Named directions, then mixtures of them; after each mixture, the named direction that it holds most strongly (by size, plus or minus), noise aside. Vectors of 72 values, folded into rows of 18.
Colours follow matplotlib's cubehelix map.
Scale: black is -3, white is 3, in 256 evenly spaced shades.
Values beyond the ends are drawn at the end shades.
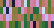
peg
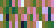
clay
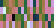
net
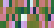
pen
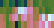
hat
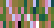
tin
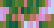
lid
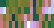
net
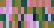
tin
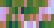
lid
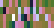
net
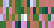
pen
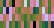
peg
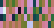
net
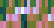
pen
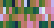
lid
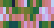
lid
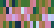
hat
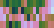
lid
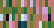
clay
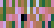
pen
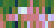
hat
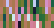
tin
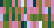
clay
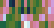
lid
